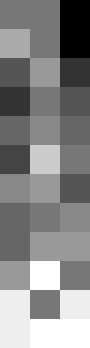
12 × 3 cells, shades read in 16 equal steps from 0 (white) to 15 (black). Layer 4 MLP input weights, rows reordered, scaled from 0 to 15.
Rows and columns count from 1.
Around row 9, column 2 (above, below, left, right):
8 0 9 6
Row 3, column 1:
10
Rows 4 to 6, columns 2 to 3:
8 10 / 7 9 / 3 8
